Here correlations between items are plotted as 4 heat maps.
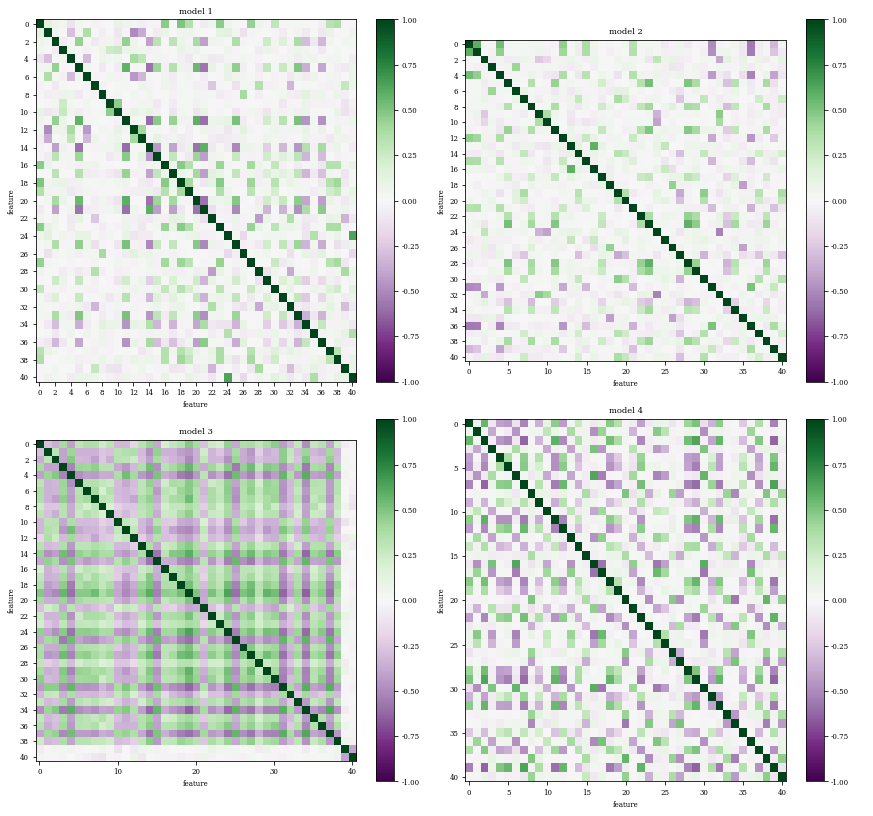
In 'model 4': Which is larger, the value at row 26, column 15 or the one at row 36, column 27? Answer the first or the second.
the first
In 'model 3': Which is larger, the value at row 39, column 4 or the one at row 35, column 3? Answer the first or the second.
the second
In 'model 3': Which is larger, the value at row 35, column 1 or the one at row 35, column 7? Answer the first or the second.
the second
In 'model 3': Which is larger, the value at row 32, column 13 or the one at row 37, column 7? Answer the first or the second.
the first
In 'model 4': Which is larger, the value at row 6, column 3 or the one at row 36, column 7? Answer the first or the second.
the first
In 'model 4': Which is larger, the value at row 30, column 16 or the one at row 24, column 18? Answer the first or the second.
the first
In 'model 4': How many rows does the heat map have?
41
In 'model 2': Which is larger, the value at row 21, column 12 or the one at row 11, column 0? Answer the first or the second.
the first
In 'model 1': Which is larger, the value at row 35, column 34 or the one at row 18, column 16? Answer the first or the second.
the second
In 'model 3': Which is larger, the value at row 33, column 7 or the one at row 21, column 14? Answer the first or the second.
the first
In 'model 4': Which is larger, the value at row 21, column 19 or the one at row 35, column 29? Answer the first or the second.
the first
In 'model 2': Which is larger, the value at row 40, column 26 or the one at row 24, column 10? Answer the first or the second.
the first
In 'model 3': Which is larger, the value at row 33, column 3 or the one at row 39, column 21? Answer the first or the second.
the first
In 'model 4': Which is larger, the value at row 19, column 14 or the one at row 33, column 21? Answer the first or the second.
the first
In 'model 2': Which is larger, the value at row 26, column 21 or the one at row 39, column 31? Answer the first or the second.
the second
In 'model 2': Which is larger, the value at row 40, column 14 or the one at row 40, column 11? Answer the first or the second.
the first
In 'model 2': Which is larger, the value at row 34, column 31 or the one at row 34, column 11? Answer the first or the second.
the second
